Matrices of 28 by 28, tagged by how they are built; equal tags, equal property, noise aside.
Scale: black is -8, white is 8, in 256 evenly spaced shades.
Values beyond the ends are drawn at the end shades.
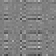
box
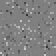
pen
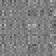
box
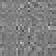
box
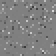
pen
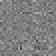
box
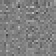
box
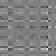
box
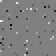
pen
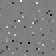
pen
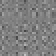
box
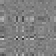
box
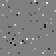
pen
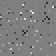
pen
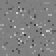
pen
